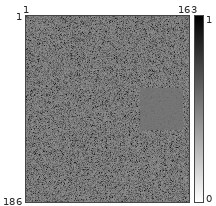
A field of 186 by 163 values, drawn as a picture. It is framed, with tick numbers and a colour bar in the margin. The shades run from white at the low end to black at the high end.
The texture is fine-grained noise. The middle right is the smoothest part. There are no regular stripes. No single row or column stands out from its neighbours. There is no overall slope. In the middle right lies a patch that is calmer than the rest. Neither half mirrors the other.
